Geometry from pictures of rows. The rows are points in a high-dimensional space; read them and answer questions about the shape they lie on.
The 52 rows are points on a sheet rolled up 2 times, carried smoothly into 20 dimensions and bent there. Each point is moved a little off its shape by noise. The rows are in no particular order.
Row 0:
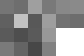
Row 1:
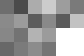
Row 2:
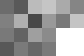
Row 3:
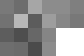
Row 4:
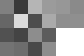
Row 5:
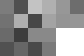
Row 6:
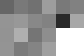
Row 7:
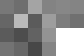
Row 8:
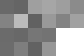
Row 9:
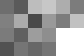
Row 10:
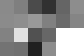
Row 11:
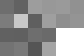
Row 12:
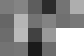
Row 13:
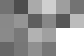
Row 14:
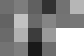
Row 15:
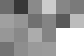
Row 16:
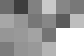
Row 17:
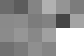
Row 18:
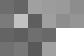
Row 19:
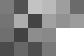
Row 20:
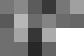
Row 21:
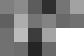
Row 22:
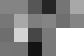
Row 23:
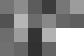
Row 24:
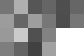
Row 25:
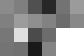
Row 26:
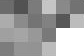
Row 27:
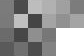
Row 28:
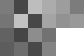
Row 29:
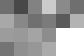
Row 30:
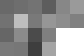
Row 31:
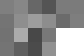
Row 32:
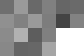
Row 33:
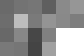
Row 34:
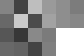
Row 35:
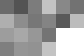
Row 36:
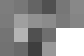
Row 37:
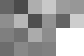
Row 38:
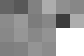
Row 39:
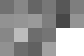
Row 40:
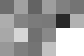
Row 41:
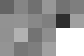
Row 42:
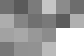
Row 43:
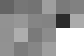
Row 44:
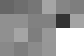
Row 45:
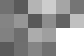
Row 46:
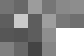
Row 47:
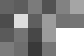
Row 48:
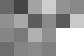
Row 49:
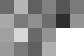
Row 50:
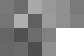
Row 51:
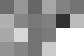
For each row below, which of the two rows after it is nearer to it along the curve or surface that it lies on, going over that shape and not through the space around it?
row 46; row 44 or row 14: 14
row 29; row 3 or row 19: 19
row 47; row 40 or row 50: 50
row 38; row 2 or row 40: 40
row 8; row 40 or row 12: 12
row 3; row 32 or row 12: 12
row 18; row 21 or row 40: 21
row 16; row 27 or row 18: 27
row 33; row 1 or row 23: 23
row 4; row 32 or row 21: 21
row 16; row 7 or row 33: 7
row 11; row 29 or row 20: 20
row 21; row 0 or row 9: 0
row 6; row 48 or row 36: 36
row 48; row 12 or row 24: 24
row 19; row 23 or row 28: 28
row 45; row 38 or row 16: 16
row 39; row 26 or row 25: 25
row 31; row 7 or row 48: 7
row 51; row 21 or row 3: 21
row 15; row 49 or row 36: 49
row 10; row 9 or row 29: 29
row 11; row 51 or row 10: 10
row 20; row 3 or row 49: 3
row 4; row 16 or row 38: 16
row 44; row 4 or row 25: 25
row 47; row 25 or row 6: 25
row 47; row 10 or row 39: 10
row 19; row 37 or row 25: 37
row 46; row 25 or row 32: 25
